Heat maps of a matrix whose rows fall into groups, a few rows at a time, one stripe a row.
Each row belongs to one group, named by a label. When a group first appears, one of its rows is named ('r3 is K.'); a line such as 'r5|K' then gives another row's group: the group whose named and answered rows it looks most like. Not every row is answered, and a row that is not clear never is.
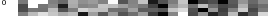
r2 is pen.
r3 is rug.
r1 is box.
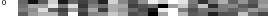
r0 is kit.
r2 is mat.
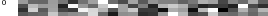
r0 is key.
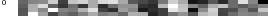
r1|mat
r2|pen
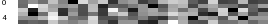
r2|kit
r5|pen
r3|kit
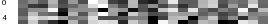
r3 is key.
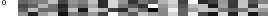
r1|kit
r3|kit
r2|key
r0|kit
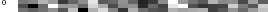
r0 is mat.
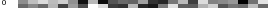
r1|key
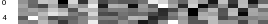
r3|rug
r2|rug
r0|kit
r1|kit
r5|mat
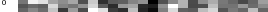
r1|pen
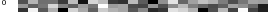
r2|box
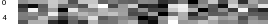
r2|box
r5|mat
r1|pen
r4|mat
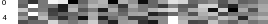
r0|pen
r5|pen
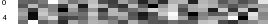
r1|key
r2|kit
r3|mat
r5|key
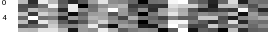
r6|pen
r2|box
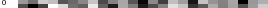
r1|pen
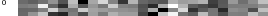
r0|key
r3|mat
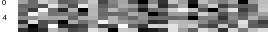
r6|kit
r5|box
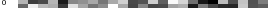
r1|box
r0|kit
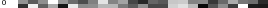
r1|box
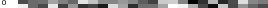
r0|pen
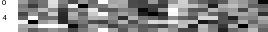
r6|rug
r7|key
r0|box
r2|mat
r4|key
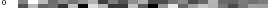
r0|rug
